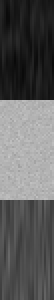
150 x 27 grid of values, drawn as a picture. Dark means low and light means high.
It is made of 3 by 1 panels. Panel 1,1: very low, streaked downward, faint in contrast. Panel 2,1: high, fine-grained, faint in contrast. Panel 3,1: low, streaked downward, faint in contrast.
